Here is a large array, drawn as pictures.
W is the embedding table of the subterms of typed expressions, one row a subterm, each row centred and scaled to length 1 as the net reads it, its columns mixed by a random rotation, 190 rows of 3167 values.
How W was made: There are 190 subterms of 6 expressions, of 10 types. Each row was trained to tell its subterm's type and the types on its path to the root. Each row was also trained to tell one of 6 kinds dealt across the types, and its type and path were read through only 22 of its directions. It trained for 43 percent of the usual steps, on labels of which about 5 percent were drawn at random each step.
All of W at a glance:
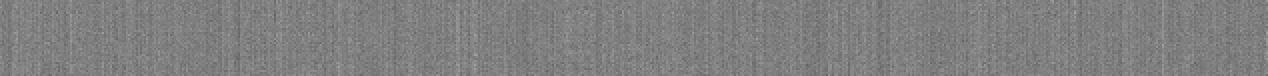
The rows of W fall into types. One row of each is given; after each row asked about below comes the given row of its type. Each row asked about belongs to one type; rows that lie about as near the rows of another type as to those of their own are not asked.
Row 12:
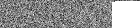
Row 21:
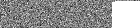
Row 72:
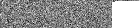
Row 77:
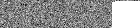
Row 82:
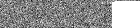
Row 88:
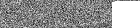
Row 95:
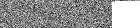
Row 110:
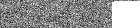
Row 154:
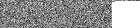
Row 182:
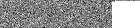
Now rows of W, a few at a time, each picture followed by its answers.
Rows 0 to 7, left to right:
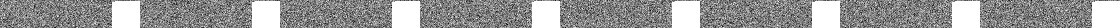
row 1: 77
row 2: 88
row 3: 110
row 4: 182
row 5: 72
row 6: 182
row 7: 12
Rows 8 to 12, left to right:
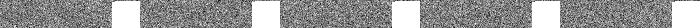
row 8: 88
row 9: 21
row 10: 154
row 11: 154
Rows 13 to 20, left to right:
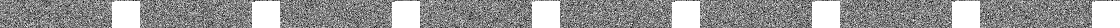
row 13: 110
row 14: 12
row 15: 88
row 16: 82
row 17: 154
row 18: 72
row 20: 95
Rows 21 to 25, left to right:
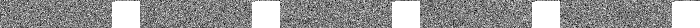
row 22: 82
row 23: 72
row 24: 88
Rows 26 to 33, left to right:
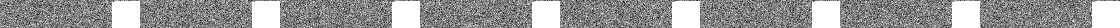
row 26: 182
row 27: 95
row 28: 72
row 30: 88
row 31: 182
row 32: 182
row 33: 21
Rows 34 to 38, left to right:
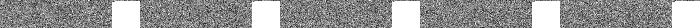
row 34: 77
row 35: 110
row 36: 110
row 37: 88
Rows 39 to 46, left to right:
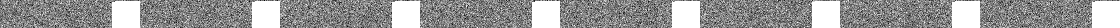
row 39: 154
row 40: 182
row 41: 72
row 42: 12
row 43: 21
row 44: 21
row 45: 154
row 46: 77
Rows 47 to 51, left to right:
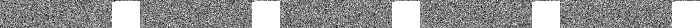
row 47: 12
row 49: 72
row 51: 154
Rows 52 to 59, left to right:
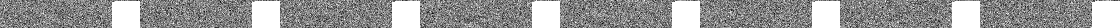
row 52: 88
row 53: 182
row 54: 21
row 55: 110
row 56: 72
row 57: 77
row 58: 110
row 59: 12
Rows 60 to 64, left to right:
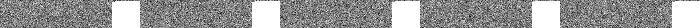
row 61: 77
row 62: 95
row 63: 110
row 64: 21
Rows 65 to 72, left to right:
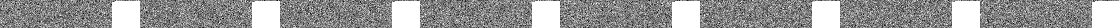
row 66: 88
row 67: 182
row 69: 154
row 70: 110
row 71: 77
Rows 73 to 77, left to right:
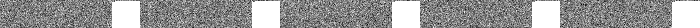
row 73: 82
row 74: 95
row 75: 72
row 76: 21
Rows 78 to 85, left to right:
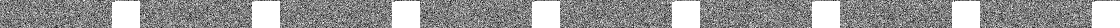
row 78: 72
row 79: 110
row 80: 82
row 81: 88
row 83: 110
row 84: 12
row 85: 88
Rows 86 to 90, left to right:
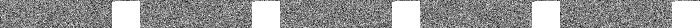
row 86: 21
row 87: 182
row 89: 88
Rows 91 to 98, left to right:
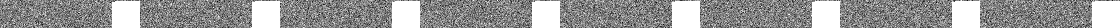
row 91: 154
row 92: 21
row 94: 77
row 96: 21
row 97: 95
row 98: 95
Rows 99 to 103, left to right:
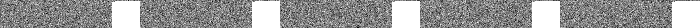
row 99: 154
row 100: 182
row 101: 21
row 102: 110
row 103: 154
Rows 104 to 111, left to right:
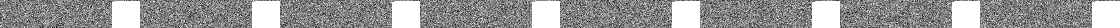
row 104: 21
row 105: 82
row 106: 82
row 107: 82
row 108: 72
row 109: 12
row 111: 88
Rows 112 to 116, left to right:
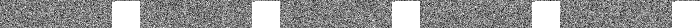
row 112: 88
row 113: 77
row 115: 154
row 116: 12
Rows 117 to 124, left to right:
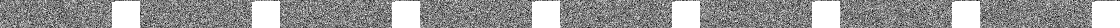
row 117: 12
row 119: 154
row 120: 95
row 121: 21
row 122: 72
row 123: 88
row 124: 88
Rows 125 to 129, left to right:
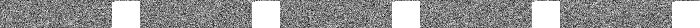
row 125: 21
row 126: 82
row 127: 82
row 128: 110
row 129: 72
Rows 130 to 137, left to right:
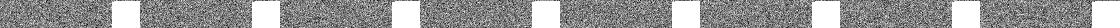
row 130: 110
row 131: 21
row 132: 72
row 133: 21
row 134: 95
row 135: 154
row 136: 110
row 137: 21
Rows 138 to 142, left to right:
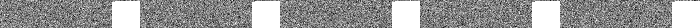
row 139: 88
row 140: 182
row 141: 154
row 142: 77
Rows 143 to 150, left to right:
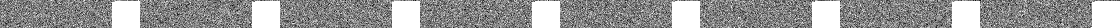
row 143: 72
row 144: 182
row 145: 110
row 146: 154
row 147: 77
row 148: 95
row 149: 110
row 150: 21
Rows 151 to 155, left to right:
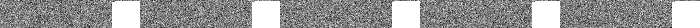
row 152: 82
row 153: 110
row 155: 88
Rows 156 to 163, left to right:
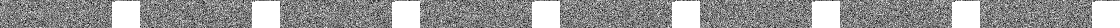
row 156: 72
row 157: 12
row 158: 72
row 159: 72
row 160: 154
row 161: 95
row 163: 72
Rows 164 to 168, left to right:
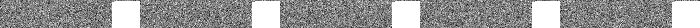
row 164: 110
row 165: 154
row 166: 154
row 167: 88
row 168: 82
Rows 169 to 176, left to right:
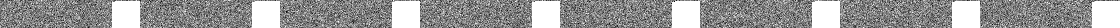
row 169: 21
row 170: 77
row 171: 88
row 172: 154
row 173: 12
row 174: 72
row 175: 72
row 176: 88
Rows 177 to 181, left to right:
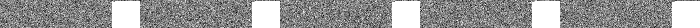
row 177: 95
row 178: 110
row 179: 154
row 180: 82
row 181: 88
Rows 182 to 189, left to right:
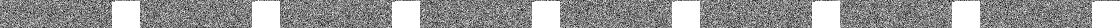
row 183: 21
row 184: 154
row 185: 21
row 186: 182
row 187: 72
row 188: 182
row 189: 77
